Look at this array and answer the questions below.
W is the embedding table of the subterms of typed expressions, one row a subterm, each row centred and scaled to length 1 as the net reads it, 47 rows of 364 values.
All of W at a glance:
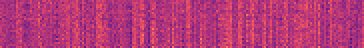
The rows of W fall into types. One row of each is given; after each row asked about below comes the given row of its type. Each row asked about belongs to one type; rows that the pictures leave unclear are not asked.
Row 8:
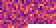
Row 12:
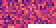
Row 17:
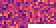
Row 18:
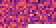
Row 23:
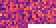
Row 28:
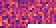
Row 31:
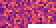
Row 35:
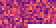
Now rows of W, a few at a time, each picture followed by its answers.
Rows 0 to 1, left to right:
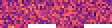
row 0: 12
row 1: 35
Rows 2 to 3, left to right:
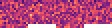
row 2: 28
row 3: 12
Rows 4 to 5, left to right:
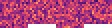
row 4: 23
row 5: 35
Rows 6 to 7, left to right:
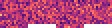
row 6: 23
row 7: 12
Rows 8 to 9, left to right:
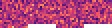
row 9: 35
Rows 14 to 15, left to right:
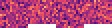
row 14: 28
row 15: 8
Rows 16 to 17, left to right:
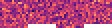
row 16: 31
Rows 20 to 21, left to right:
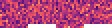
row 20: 28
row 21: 8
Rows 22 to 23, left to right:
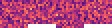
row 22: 12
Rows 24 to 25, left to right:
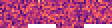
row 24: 8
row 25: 35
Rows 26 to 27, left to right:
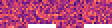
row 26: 35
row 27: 17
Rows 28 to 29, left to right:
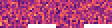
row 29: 31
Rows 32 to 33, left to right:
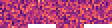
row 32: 8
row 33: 12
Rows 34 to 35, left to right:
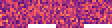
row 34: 28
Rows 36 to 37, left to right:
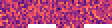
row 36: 28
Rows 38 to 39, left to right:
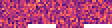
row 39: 35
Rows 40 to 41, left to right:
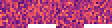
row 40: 28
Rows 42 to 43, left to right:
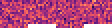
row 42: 12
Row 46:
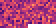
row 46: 31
